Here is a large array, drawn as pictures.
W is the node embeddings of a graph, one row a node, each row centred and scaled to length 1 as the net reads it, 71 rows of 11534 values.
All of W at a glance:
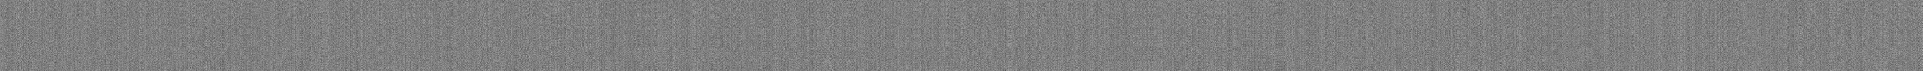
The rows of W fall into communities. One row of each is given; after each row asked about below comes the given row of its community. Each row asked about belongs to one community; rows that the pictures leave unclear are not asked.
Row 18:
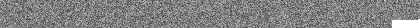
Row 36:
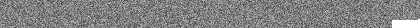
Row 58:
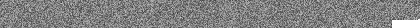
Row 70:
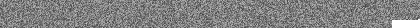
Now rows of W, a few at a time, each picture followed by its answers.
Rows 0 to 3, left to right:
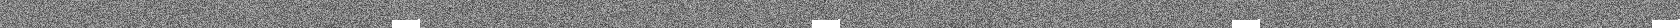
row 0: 36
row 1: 18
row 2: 70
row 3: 70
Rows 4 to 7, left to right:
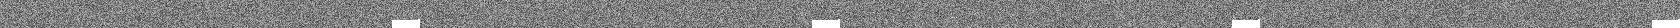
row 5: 70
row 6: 18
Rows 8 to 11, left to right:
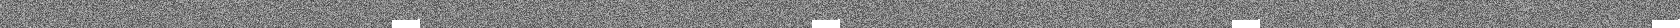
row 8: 36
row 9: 70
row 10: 70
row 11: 58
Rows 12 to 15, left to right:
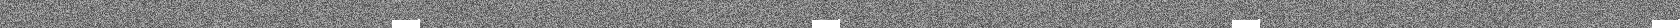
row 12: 70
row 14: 18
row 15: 18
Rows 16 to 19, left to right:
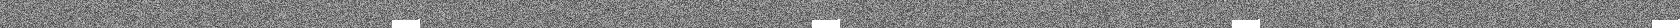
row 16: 18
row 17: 36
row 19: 58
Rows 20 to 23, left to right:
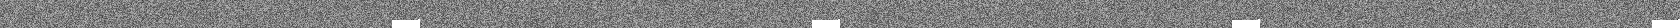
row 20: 58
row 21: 70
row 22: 58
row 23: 18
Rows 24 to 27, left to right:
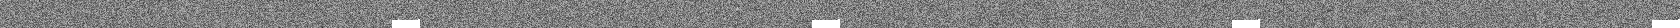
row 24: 70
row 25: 36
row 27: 18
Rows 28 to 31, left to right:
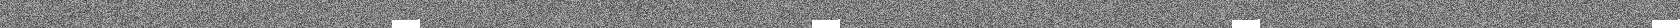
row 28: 18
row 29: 58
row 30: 70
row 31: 70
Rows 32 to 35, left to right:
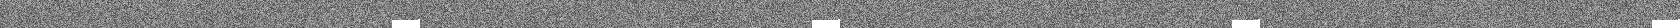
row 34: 18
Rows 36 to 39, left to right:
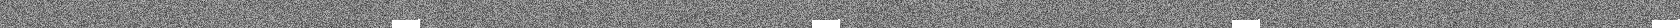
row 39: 36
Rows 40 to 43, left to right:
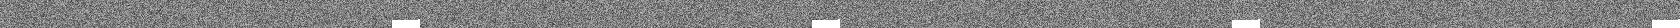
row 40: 70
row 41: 58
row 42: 36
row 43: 70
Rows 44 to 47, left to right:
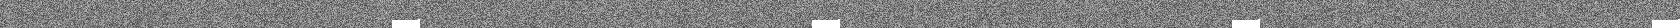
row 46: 58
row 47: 18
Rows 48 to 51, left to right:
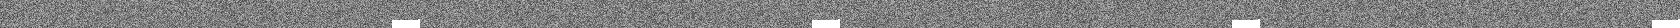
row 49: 18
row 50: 58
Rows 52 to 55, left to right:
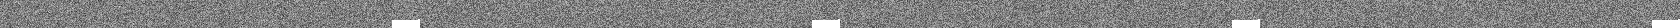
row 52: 36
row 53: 18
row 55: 70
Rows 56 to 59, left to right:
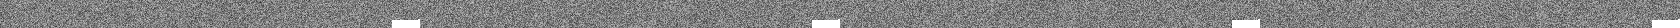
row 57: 58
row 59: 18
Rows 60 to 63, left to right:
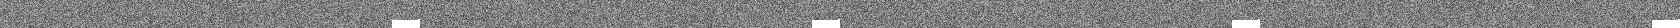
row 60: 18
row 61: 70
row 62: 70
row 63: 58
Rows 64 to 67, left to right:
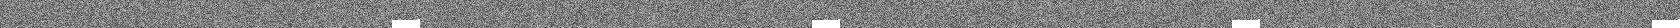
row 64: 70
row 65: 58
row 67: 58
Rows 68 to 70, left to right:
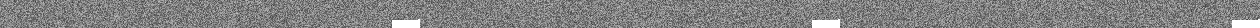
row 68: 58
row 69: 70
